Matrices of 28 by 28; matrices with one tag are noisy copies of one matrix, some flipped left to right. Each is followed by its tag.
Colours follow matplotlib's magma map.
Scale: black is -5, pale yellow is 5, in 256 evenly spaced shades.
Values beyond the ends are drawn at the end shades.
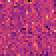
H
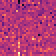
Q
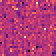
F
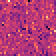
H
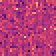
F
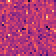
H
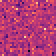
F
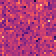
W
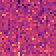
Q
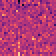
Q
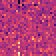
Q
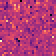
W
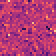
H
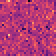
H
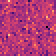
H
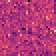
H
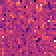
W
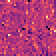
H
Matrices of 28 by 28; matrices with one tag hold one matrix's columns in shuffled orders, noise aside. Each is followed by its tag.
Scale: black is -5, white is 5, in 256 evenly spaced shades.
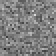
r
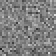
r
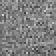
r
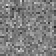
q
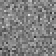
r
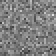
r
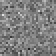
r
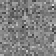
q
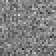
r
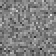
r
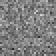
r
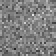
r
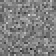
r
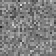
q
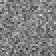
r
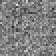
q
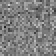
q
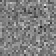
q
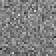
r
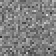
r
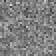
q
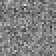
q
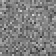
r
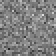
r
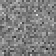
r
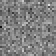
q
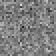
q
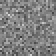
r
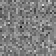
q
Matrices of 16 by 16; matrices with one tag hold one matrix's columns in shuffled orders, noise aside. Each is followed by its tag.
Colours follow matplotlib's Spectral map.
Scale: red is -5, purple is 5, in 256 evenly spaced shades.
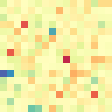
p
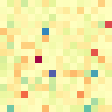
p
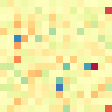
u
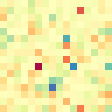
u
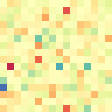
u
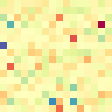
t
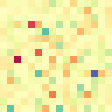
p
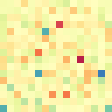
p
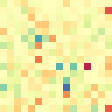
u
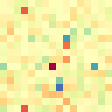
u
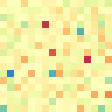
p
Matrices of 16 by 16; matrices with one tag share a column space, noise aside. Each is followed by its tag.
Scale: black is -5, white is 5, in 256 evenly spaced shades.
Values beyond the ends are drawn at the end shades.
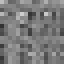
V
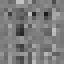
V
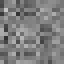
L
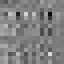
V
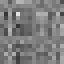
V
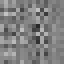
L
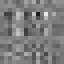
V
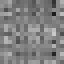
L
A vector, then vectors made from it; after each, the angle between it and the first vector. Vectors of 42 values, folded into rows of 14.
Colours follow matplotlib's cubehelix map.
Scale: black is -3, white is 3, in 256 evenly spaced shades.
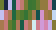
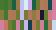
orthogonal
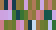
partly aligned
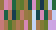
partly aligned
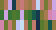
orthogonal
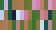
orthogonal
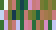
orthogonal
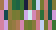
orthogonal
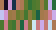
nearly parallel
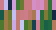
nearly opposite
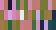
partly opposed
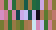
partly aligned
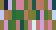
nearly parallel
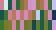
nearly opposite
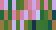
nearly opposite
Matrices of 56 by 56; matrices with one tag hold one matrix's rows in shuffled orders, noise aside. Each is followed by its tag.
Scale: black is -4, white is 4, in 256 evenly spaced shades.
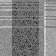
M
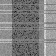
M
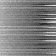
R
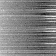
R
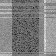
M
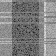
M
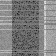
M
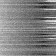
R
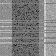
M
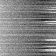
R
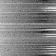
R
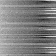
R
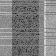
M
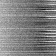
R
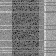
M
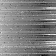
R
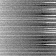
R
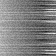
R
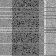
M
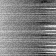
R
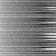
R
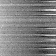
R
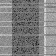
M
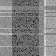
M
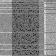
M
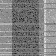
M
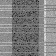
M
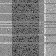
M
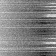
R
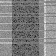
M
